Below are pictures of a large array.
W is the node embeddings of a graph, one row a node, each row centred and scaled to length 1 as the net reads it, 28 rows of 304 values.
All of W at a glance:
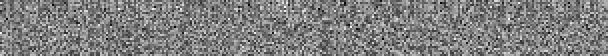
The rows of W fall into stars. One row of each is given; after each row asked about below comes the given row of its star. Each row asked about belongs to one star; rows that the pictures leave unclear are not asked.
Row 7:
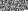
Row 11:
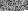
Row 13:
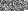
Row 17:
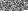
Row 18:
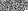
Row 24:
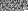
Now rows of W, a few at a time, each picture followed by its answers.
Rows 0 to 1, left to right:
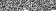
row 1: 11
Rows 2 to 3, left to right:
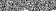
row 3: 7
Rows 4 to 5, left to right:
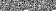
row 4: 7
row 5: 7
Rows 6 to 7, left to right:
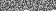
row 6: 24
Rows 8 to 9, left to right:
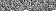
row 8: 7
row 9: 18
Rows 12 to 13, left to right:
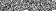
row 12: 24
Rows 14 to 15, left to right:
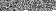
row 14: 24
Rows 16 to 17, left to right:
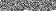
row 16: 11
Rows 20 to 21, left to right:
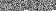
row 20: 13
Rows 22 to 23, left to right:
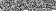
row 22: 17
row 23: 24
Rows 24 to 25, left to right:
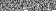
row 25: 13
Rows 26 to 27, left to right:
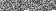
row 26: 18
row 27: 11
